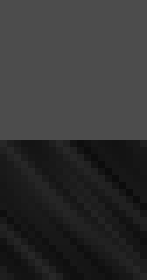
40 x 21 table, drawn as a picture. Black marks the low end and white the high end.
The table splits into 2 rows of 1 panel. Panel 1,1: low, flat. Panel 2,1: very low, slanting down to the right, faint in contrast.
